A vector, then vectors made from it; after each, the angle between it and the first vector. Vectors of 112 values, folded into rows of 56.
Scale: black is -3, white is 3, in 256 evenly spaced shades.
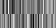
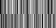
partly opposed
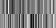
nearly parallel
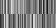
partly opposed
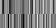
partly aligned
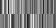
nearly opposite
